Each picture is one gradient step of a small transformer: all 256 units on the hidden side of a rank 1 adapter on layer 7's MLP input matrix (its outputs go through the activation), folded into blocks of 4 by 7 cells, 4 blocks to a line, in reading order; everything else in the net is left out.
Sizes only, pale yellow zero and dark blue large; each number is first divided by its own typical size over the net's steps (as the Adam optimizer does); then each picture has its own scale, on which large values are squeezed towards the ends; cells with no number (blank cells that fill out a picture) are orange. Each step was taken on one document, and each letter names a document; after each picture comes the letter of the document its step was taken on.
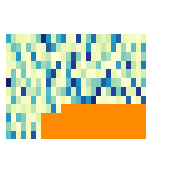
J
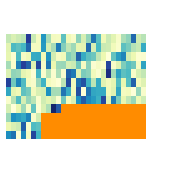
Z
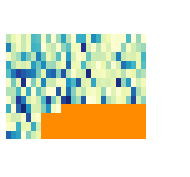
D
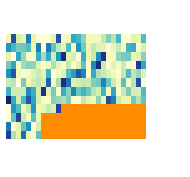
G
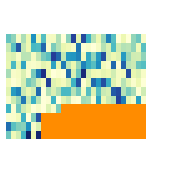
G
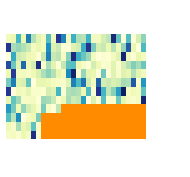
J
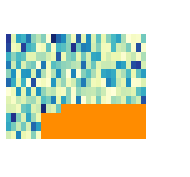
D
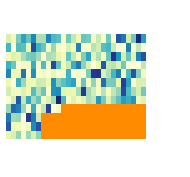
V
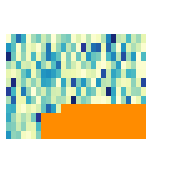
Z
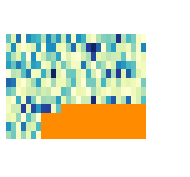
Z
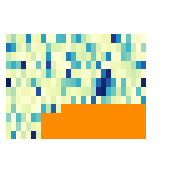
J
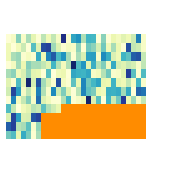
G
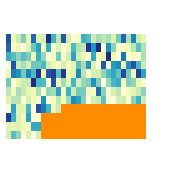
D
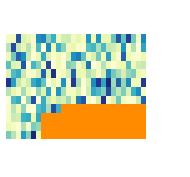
Z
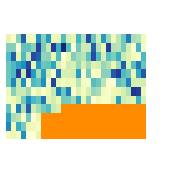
D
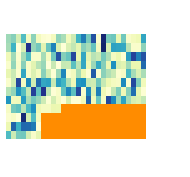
G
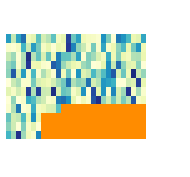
V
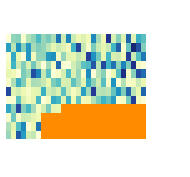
V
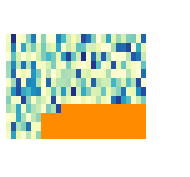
G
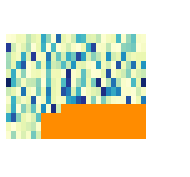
J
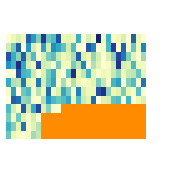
Z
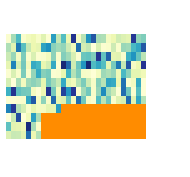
G
